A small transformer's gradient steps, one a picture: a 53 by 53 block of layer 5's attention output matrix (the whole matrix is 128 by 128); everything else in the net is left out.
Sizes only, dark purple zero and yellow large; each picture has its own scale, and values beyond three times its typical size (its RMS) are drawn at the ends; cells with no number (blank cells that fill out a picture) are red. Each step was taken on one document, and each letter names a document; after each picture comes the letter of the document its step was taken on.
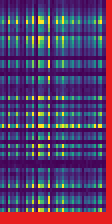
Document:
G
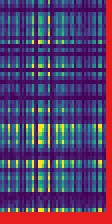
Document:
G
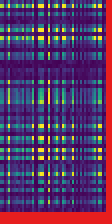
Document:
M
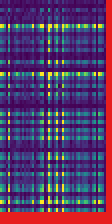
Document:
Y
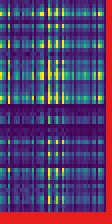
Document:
Y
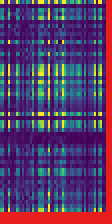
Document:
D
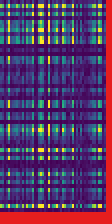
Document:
M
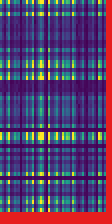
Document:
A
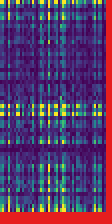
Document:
D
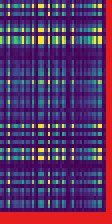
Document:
M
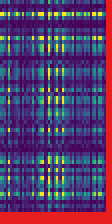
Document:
Y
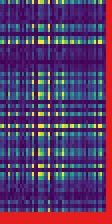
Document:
G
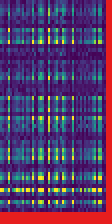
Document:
M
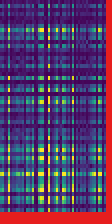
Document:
M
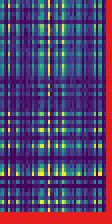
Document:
D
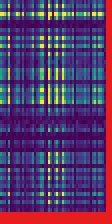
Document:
Y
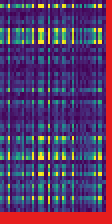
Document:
M
